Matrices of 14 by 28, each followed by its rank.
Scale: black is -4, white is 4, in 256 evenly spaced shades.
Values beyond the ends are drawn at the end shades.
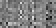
three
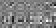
three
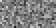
full rank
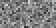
full rank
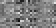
three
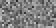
full rank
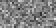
full rank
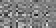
three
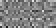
three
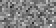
full rank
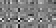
three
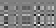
one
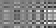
one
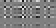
one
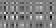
one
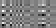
one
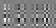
one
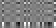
one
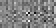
three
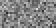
full rank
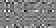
three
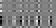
one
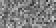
full rank
